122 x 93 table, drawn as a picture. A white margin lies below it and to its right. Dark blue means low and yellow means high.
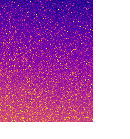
Fine speckle covers the field. The field climbs toward the bottom. Overall the values sit about 30% of the way up the scale. There are no regular stripes.
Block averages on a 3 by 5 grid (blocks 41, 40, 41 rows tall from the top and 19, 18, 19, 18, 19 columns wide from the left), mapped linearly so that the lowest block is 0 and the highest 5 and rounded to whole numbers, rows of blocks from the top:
10000 / 33222 / 55544
